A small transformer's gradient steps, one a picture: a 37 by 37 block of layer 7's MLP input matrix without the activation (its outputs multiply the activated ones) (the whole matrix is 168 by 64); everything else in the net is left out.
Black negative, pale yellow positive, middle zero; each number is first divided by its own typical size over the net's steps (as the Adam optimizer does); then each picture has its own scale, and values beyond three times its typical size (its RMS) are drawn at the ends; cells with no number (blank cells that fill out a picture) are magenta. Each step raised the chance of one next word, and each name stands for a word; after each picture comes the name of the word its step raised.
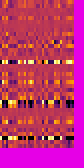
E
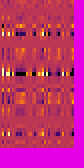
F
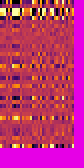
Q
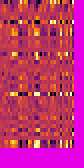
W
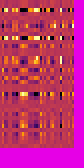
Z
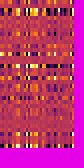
Q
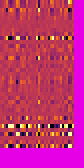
Z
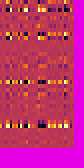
Z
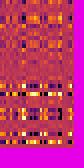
W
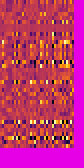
E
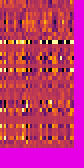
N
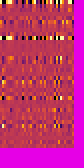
Z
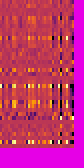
W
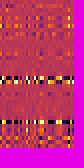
E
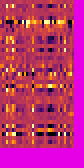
N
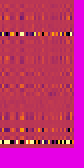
W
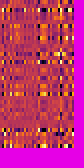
F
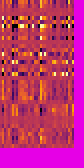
F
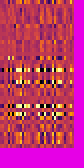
N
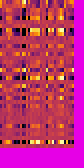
Q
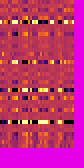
E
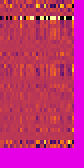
F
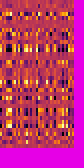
E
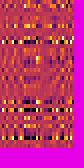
N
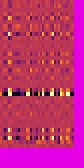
F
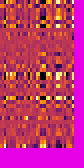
Q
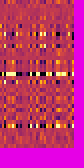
E
